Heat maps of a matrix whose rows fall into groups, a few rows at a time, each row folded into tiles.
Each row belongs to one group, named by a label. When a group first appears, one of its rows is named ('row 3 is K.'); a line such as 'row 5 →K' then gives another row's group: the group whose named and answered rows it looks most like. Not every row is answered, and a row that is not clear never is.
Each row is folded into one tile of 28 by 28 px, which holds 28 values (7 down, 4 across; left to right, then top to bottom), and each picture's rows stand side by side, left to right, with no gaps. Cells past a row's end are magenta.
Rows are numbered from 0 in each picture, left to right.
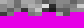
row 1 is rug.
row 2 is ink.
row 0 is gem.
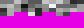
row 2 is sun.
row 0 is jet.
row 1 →ink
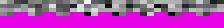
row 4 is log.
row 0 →sun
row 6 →log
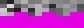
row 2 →jet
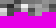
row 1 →jet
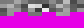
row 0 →jet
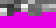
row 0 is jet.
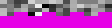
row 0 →sun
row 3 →jet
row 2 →ink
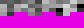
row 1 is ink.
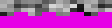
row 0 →log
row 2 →rug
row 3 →log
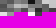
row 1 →ink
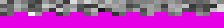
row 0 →ink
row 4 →log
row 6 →rug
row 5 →jet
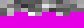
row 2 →ink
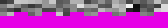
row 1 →gem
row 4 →rug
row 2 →ink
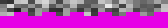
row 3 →ink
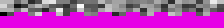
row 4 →log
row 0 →log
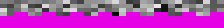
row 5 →rug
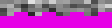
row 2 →log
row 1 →gem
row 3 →ink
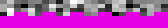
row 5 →jet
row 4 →log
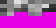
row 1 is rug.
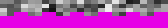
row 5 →sun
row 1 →rug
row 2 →gem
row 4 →sun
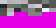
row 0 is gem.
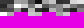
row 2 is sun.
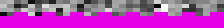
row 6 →rug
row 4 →log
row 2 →jet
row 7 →jet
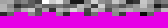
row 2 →sun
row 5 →log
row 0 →log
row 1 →ink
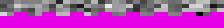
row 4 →rug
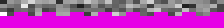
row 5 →sun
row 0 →ink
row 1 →gem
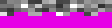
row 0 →ink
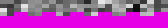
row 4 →rug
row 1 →rug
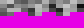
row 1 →jet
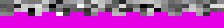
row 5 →gem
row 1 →jet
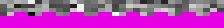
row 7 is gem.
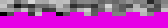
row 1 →gem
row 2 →log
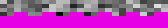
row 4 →ink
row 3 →log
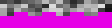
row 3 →rug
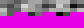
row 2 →log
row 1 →log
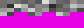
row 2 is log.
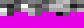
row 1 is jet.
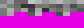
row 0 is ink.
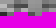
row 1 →log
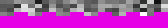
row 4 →jet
